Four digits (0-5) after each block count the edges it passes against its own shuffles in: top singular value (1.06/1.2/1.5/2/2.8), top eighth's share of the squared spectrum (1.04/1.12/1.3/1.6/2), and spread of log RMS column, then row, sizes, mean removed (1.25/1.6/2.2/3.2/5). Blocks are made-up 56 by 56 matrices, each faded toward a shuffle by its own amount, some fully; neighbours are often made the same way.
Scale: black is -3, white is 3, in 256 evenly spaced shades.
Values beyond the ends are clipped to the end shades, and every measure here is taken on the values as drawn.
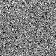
2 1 0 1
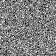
0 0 0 0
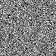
0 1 0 0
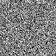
2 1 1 0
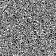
2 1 0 0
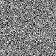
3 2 1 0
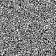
2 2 1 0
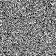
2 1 0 0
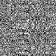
3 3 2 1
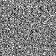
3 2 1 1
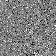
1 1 0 0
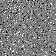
1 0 0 0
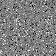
2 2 0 0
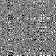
4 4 3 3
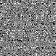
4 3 1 2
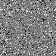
2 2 0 1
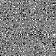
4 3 1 2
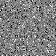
3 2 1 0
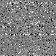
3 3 0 2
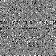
3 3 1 2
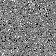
0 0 0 0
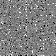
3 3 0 1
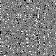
3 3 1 1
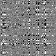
4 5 3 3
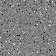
0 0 0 0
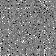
2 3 1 1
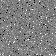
1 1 0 0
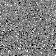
1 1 0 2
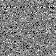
1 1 0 2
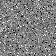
0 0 0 0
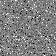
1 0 0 0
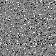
1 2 0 2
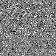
0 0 0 2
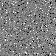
0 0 0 0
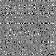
4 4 1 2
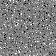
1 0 0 0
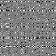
4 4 2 3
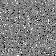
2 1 0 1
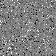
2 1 0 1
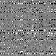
4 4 2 3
